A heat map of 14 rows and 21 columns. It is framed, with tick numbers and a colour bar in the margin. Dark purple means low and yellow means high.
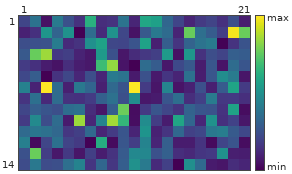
Mirror symmetry: none. Histogram: skewed, a long tail of high values. Seam: none. Odd rows or columns: none.
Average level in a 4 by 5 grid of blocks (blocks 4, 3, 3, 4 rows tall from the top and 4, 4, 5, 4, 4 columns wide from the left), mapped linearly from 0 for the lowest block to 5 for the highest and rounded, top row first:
5 3 3 4 4
2 1 4 0 3
3 3 5 2 2
4 1 3 1 0
